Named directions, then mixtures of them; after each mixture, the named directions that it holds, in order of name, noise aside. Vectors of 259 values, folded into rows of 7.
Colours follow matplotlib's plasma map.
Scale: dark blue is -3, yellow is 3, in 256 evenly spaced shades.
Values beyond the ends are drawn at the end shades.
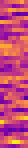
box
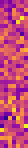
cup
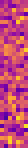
box, cup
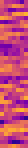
box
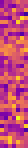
box, cup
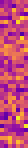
box, cup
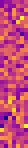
cup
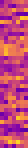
box, cup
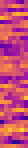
box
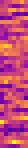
box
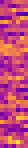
box, cup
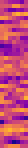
box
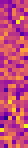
cup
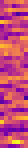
box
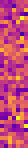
box, cup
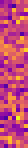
box, cup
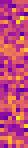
box, cup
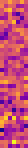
box, cup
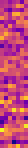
box, cup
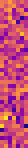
cup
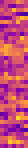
box, cup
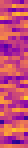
box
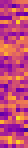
box, cup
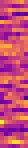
box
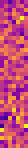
cup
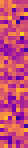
box, cup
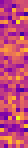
box, cup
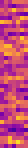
box, cup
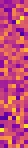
cup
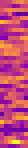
box
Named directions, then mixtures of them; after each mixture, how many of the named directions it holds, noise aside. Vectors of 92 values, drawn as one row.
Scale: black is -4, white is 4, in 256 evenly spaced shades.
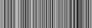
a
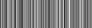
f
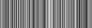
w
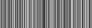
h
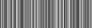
two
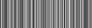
two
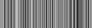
one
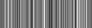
three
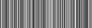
two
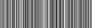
two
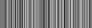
two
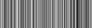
three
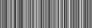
one
